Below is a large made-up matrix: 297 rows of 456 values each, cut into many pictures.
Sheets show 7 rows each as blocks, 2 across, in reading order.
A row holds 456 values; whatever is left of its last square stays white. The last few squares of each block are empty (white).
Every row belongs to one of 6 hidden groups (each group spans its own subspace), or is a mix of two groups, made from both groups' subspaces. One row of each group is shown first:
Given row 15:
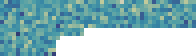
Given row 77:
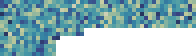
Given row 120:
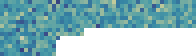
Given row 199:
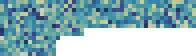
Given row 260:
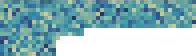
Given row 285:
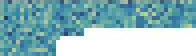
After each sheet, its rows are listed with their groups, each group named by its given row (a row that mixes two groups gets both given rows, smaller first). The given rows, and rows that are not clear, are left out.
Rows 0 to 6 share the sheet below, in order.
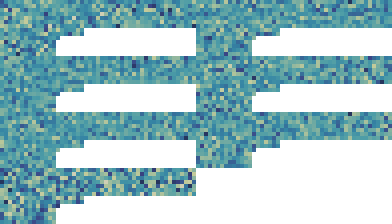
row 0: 260
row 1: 120
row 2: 15
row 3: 199
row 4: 199
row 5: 77
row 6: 77
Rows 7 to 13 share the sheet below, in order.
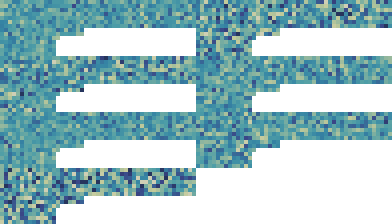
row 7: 77
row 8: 285
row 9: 120
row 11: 77
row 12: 120
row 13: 285
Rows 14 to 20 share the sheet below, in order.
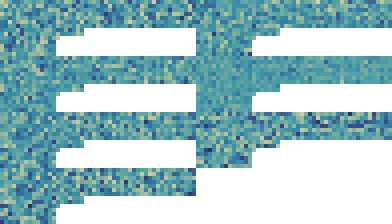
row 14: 77
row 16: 199
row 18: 285
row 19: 120
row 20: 285
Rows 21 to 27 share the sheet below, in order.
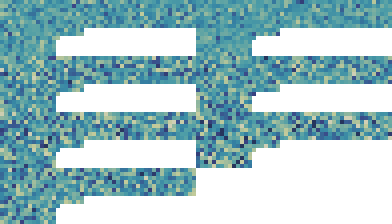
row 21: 77
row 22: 120
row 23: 77 and 120
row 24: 260
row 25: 260
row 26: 260
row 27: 285
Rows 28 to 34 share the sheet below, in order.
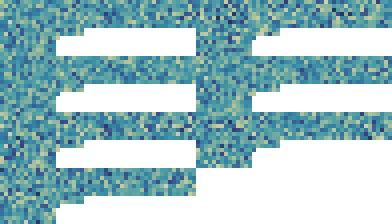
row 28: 77
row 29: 120 and 285
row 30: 260 and 285
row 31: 77
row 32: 77
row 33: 199
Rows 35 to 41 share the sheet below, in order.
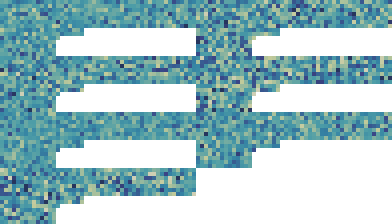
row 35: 199
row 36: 260
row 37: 120
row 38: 15
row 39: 15 and 77
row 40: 77
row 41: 260
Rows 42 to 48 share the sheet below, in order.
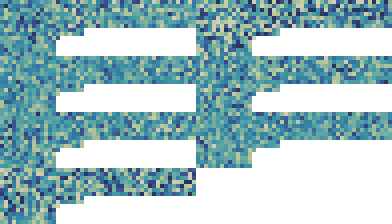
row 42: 120
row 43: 120
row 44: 77
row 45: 285
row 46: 260
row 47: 77
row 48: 77
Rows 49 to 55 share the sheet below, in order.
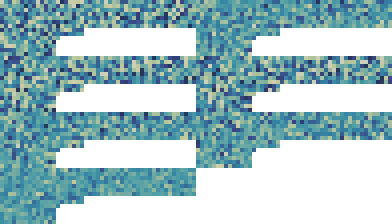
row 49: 260
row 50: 15
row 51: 15
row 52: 15
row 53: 15
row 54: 199
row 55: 15
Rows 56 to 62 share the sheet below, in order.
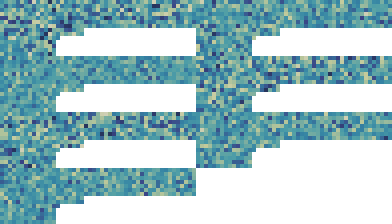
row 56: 120
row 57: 15 and 77
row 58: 285
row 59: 15
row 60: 120
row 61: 285
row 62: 77
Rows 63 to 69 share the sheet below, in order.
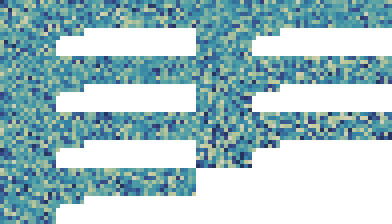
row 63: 260
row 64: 15
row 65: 260
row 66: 15
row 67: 260
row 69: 260
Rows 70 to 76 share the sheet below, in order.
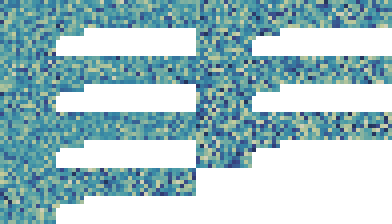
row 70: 15
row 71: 285
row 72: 199 and 285
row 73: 199
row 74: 260
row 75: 77
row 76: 77
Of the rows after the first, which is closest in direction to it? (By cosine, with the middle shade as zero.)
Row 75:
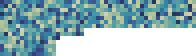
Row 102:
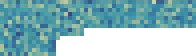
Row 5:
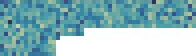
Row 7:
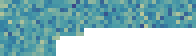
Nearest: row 5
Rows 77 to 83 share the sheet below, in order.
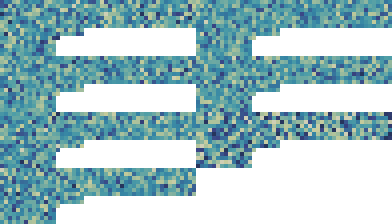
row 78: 77
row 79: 77
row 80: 260
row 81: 120
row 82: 285
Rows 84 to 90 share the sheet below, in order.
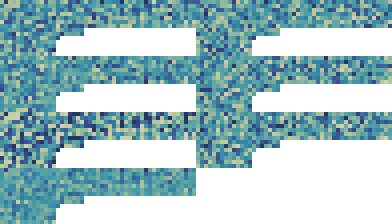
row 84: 15
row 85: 260
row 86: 199
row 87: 285
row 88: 15
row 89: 285
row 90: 15
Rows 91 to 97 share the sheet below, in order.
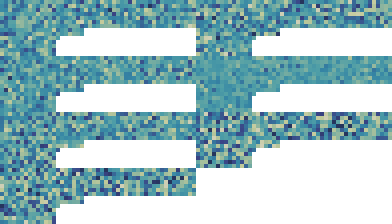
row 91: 285
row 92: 120
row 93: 77
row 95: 120 and 285
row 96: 285
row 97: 260
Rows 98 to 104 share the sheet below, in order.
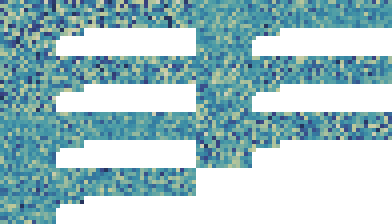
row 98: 15
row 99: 120
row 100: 260
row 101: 120 and 285
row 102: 77
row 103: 77
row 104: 120
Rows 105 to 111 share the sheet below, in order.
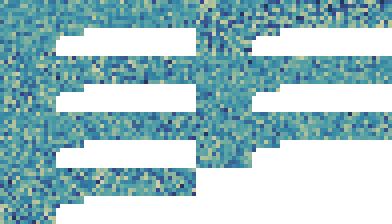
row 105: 15
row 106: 15
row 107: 199
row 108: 120
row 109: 260
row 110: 77
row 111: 260
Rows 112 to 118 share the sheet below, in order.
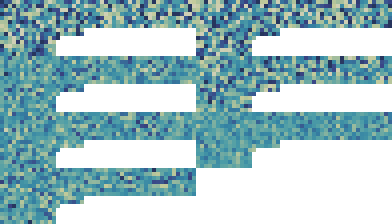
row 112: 77
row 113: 285
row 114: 285
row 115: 15
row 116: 285
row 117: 77
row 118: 120
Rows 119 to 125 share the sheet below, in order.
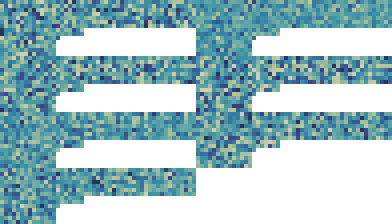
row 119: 199
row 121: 285
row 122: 285
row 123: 15
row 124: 15
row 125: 199
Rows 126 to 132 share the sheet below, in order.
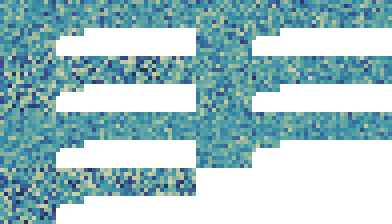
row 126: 15
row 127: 260
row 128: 285
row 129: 199
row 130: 15
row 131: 15
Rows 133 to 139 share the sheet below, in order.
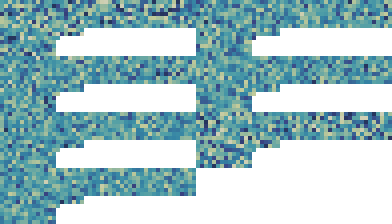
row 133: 120
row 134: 77
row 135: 260
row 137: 285
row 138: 15 and 260
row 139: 15
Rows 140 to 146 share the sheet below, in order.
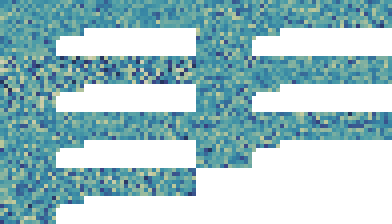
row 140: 260
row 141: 199
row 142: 77
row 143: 120
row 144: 199
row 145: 120
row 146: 285
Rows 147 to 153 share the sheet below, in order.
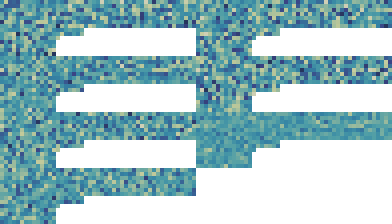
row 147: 15
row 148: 285
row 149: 120
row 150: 77
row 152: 120
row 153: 285
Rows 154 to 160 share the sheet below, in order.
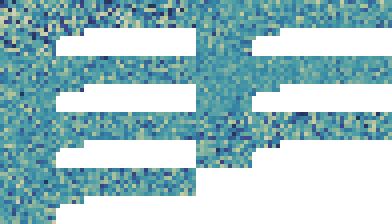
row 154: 260
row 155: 15
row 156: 120
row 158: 285
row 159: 120
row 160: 15
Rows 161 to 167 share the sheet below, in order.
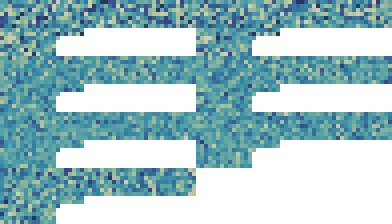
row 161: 120
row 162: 120
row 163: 285
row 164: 285
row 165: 199
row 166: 77
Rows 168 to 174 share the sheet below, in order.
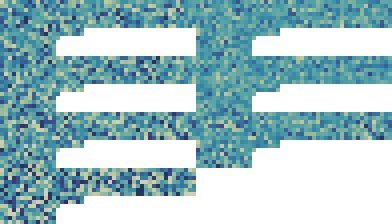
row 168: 260
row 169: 199
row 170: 285
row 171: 120 and 285
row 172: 199
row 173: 199
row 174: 260 and 285
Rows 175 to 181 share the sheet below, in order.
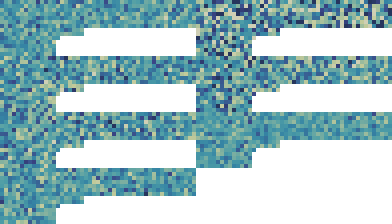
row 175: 260
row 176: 199
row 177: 15
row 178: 120
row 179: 285
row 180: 120
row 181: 199
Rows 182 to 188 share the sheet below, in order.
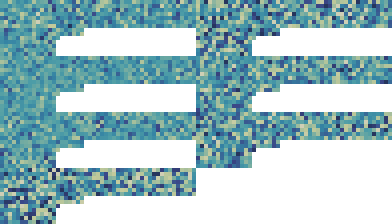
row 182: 120
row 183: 285
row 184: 77
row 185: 285
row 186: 260
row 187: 77
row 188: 120
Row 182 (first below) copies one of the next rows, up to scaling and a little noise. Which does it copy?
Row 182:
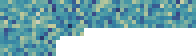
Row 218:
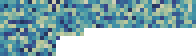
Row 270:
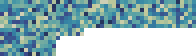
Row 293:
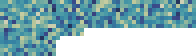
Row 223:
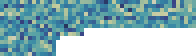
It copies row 293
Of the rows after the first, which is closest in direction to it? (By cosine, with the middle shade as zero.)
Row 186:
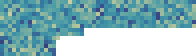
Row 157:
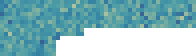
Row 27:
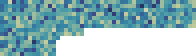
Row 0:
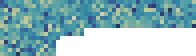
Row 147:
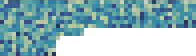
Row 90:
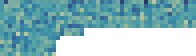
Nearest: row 147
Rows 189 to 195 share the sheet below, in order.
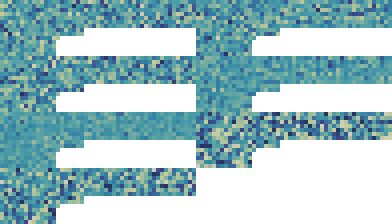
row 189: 77
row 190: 120
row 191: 120
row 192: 15
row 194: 285
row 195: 77 and 120
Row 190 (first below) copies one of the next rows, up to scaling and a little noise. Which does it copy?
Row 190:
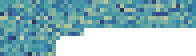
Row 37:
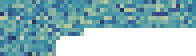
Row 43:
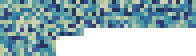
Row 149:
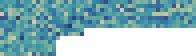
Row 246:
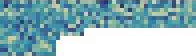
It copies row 37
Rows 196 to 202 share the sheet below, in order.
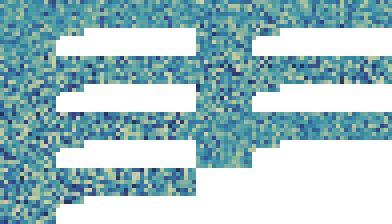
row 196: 15
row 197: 15 and 77
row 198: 15
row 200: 260
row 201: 77
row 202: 15
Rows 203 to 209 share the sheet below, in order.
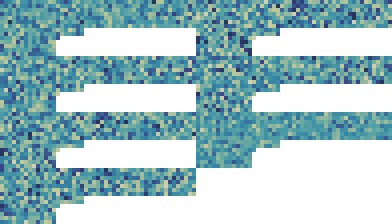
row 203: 77
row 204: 260
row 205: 77
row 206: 199
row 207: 260
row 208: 285
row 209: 260
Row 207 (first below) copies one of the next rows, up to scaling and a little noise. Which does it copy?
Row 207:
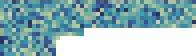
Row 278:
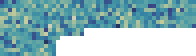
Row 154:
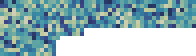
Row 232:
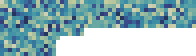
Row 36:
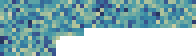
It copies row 36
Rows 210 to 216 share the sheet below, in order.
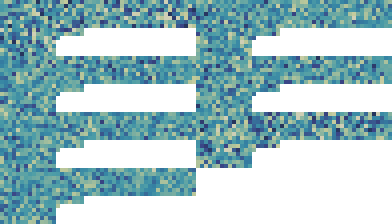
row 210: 199 and 260
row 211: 260
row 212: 285
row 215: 120 and 285
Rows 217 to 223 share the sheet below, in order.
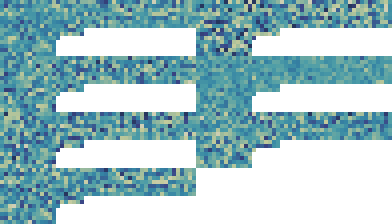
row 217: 120
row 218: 120
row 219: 285
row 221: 15
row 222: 120
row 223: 120
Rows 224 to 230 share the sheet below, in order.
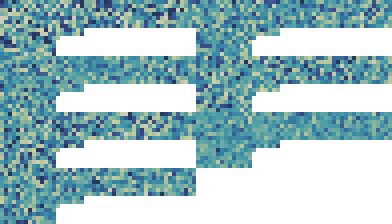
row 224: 260
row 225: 260
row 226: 199
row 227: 285
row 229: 120
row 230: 199
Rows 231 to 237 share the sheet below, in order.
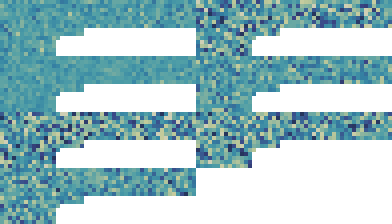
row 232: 260
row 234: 199
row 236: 260
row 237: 199
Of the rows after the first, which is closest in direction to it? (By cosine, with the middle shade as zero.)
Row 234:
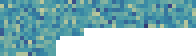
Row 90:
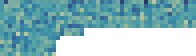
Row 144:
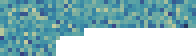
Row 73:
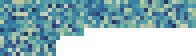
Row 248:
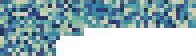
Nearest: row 248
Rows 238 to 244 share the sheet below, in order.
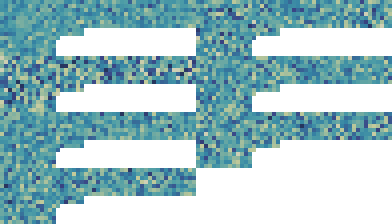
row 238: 285
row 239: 199
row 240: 77
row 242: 15
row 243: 77
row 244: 285
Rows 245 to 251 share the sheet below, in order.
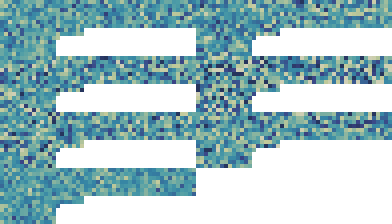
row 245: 77
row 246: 120
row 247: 120
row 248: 199
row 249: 120
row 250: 120
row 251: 260
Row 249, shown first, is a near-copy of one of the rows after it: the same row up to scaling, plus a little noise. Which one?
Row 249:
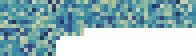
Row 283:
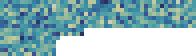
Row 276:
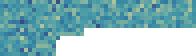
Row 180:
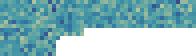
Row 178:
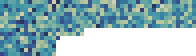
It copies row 180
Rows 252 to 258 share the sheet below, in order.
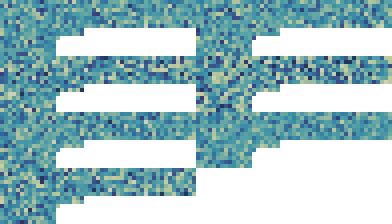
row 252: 199
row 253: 199
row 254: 120
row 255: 285
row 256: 285
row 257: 285
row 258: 199
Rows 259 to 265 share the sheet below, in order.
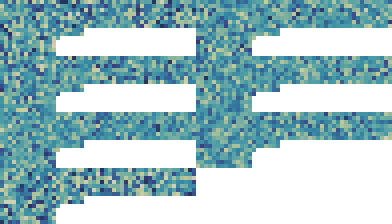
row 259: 77
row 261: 199
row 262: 77
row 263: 260
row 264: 285
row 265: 285
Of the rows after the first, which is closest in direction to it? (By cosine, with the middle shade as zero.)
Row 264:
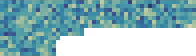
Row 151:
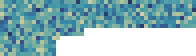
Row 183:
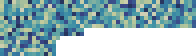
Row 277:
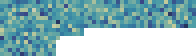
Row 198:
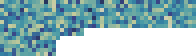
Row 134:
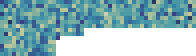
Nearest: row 151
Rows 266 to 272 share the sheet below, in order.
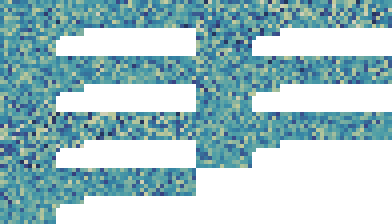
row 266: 199 and 285
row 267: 77 and 285
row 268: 260
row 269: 77
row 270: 120
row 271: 260
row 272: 77
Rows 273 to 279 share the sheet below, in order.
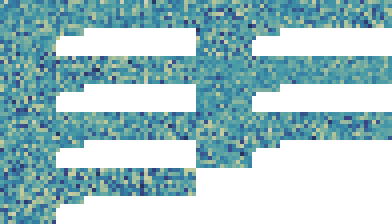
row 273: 15
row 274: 199
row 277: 199
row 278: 260
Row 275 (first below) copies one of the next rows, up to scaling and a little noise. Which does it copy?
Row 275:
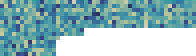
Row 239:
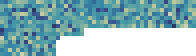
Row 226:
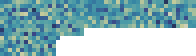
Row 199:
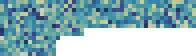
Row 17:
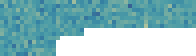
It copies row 17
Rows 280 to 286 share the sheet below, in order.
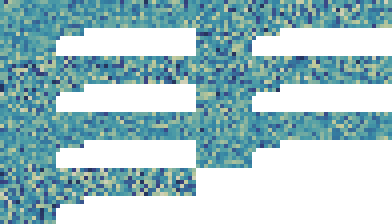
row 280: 15
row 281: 120 and 285
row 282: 199
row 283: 120
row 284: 120
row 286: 77
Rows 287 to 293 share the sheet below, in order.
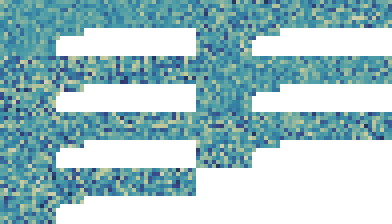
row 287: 77
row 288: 260
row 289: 15
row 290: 77
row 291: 120
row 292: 199
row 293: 120
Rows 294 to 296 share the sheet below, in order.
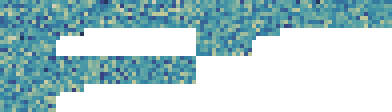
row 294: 120
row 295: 15
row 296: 15
